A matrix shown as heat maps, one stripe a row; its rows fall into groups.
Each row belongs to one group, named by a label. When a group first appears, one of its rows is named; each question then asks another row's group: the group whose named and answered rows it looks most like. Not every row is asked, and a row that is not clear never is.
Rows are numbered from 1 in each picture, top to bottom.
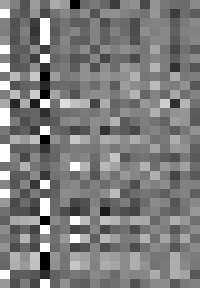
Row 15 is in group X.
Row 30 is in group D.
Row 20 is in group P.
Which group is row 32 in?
X
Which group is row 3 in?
X
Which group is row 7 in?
X
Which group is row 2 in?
P
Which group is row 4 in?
X
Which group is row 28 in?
X
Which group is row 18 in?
P
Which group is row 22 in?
P
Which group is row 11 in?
D
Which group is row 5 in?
X
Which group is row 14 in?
P
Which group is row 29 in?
D
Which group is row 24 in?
X
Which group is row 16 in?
D
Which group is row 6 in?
P
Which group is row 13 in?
P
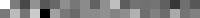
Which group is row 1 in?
P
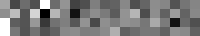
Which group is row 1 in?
X
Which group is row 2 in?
D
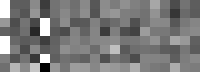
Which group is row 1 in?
P
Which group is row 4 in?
X
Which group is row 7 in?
X
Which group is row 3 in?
X
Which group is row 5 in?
P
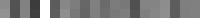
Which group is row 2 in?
X
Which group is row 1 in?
X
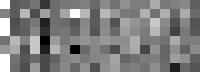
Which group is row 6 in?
D
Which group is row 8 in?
P
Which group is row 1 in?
P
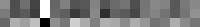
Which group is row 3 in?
D
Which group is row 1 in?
X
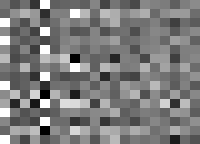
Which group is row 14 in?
X
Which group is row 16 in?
P
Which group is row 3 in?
P
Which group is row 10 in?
P
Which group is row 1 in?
X
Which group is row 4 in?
X
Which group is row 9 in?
X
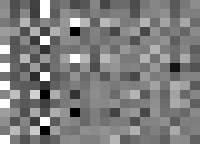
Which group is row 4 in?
D
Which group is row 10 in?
P
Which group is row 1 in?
X
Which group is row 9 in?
X
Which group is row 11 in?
D
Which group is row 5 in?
X
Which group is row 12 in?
P
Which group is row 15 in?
D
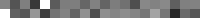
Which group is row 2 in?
P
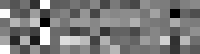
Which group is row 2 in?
P
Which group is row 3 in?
D
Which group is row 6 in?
P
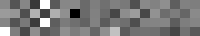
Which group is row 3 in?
X
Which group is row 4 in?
P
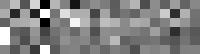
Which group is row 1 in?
D
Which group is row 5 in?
P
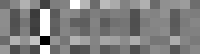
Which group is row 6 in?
X
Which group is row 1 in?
D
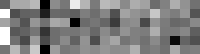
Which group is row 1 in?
D
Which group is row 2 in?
P
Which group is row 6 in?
D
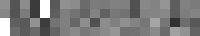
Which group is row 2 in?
X
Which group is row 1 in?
X
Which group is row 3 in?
P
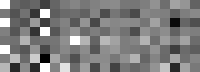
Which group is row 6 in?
P
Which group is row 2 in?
X
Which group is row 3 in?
P
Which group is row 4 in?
X
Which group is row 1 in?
P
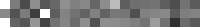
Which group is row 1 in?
P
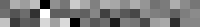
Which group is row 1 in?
D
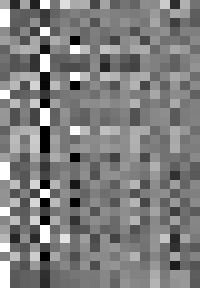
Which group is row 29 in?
D
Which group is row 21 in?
D
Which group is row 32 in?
P
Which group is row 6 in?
D
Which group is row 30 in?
P
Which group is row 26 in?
X
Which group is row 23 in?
D
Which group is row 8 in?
X
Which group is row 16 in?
D
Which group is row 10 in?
D
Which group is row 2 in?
P
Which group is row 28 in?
P
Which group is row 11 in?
P
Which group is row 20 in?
P
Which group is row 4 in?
X
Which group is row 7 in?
X
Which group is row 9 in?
D
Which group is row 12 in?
D
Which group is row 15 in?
D
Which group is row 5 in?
D
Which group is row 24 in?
P
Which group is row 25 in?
D
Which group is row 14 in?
X
